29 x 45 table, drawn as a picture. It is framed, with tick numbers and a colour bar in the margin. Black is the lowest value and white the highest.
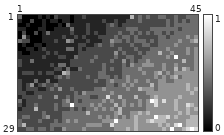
Average level on the scale: 40%. Slope: up to the bottom right. Odd rows or columns: none. Grain: fine. Stripes: none. Ninth with the lowest average: top left. Ninth with the highest average: bottom right.
